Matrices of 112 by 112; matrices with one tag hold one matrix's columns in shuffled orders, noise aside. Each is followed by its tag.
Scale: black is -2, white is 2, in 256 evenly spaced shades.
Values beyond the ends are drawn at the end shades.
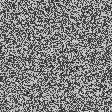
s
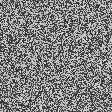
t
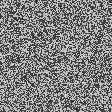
s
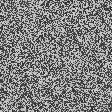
t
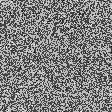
s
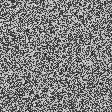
t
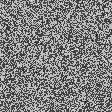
t
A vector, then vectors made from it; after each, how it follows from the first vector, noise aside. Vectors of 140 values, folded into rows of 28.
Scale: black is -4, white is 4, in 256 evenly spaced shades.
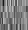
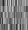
copied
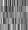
negated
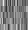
negated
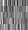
negated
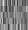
negated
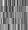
negated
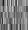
copied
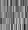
reversed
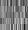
reversed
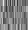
negated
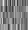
negated
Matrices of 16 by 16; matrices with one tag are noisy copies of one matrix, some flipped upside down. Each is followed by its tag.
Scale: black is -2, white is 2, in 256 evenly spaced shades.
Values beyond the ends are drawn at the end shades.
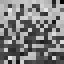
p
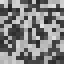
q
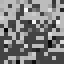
p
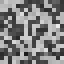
q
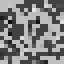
q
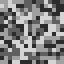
q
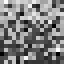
p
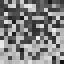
p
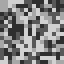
q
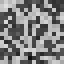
q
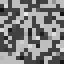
q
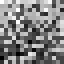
p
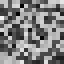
q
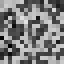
q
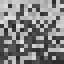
p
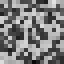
q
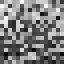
p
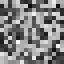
q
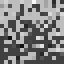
p
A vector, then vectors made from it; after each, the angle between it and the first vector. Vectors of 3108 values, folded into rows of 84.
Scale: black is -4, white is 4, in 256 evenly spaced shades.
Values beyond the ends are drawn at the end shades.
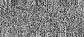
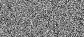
orthogonal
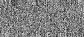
nearly parallel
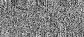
nearly parallel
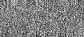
nearly opposite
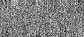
nearly opposite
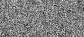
partly opposed
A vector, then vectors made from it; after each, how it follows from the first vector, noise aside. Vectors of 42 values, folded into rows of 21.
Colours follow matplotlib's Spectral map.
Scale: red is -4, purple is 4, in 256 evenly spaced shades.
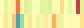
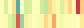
sign-scrambled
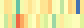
negated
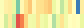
negated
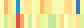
negated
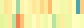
negated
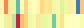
negated
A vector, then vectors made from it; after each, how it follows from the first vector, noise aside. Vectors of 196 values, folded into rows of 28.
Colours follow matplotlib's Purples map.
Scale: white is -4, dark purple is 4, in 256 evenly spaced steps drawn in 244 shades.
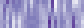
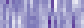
copied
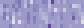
partly zeroed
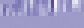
partly zeroed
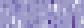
partly zeroed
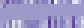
partly zeroed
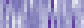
copied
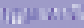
partly zeroed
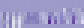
partly zeroed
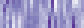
copied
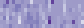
partly zeroed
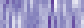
copied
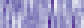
copied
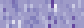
partly zeroed
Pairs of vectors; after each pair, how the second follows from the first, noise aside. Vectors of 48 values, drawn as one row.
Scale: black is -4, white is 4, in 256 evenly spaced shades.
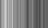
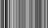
sign-scrambled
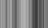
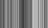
negated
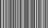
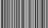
negated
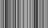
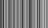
shuffled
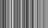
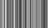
wrapped around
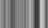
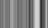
negated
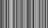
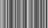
negated
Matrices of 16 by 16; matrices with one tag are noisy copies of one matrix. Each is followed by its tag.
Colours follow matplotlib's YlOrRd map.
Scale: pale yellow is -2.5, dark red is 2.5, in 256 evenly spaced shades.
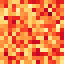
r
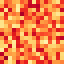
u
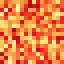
u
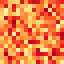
r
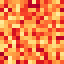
u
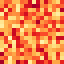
u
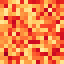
r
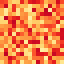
r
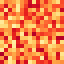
u
